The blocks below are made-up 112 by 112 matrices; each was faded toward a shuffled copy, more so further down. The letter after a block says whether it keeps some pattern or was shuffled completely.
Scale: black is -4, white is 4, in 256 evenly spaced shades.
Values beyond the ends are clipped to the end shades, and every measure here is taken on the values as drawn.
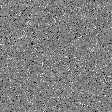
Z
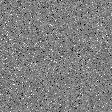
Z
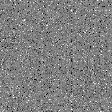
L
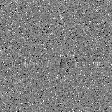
L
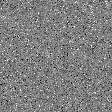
Z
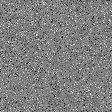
Z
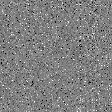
L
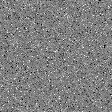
Z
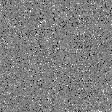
L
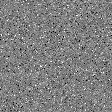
Z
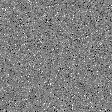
Z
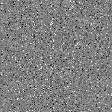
L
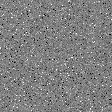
Z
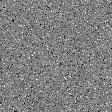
Z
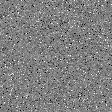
Z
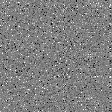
L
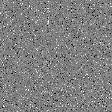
L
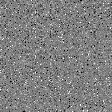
L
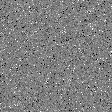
Z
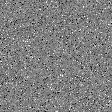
Z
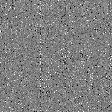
L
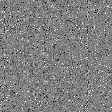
L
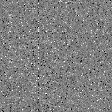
L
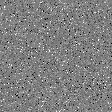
Z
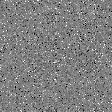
L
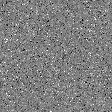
Z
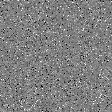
L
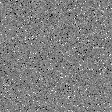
Z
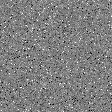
Z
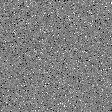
Z
